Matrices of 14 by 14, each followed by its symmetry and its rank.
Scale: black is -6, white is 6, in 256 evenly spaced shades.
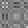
symmetric, rank two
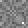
symmetric, rank three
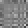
symmetric, rank two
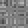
antisymmetric, rank two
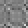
symmetric, rank two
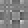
symmetric, rank two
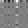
neither, rank one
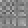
symmetric, rank three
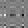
neither, rank one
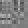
antisymmetric, rank two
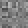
antisymmetric, rank two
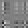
neither, rank one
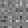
antisymmetric, rank two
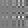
neither, rank one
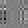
neither, rank one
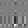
neither, rank one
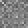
symmetric, rank three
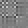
symmetric, rank two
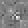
symmetric, rank three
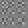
symmetric, rank two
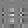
neither, rank one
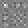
symmetric, rank three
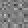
antisymmetric, rank two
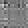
antisymmetric, rank two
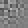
antisymmetric, rank two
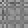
symmetric, rank two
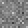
symmetric, rank three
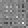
symmetric, rank three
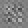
symmetric, rank two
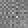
symmetric, rank three
